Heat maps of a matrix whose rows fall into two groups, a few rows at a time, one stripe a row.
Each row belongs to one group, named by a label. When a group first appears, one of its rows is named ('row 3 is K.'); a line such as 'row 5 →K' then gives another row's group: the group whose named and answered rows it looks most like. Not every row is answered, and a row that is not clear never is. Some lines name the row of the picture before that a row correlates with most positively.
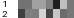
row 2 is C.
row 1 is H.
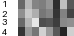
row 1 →H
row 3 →H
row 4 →C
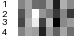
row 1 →H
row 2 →H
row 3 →H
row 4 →H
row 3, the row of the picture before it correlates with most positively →3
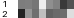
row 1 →C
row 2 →C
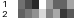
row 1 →C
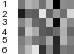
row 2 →C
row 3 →H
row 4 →H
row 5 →H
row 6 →H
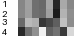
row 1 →H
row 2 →H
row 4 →C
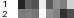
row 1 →C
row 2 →C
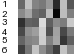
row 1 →H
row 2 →H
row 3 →C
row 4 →C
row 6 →H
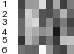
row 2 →H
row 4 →H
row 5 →H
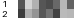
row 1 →H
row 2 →H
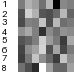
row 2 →H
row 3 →C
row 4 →H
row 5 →C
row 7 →H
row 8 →C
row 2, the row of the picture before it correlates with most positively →1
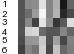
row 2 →C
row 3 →C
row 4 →H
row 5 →C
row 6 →C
